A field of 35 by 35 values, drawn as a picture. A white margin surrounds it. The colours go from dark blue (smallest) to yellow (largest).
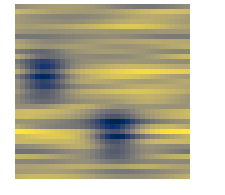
Average level on the scale: 60%. Dips: two. Mirror symmetry: none. Ninth with the highest average: middle right.
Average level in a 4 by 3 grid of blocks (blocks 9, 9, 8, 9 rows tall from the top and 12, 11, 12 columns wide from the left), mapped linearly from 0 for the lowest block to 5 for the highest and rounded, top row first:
3 4 4
0 5 5
4 1 4
4 2 3
